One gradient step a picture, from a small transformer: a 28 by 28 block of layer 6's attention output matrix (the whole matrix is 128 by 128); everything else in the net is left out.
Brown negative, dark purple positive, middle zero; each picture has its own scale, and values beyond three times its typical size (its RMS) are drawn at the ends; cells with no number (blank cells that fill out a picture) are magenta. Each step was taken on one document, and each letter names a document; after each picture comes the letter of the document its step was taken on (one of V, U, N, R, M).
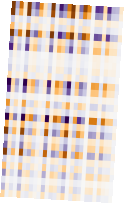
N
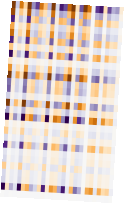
N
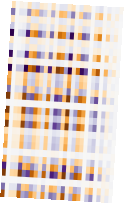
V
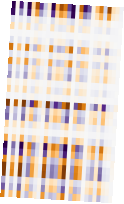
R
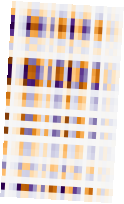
V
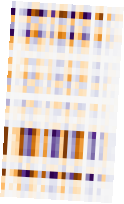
V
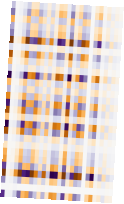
V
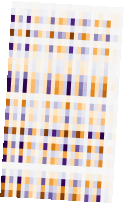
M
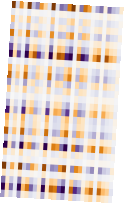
N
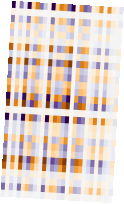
R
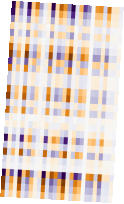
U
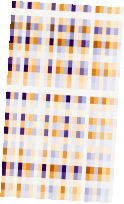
U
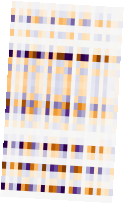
R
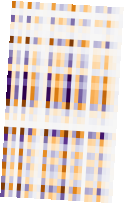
M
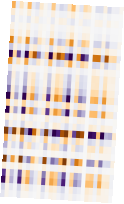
M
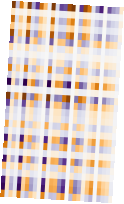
N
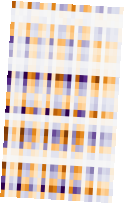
N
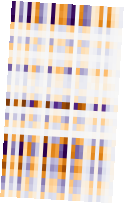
R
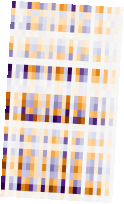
V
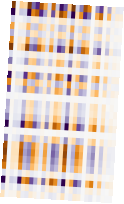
V
